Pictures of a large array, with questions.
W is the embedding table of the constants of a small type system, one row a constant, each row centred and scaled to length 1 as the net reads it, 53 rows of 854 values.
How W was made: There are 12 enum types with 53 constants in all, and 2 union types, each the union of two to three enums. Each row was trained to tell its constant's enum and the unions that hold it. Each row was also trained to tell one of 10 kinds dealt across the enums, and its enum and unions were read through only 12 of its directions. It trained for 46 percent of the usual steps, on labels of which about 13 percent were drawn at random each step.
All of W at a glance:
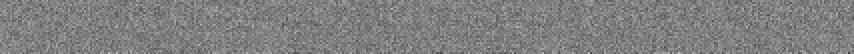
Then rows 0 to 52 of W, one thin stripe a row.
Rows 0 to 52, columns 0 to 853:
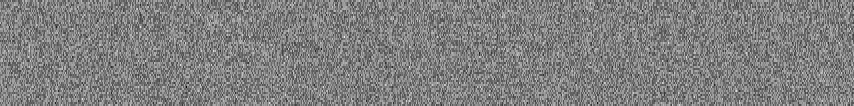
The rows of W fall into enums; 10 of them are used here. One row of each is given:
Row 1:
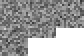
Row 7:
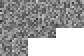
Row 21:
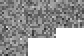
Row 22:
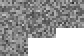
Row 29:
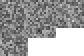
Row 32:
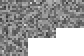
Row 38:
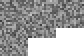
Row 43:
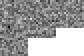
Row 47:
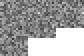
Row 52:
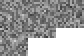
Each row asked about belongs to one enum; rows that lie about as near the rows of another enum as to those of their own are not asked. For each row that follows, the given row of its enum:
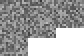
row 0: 32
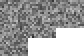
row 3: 29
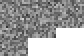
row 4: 1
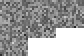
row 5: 52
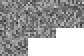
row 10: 7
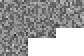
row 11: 7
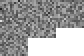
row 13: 47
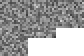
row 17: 1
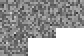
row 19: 29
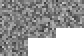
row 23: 1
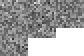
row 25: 22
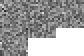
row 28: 52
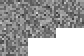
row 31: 32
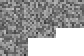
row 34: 29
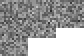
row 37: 47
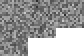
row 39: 29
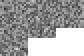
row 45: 22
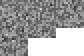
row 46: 7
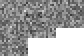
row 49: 1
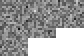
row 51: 38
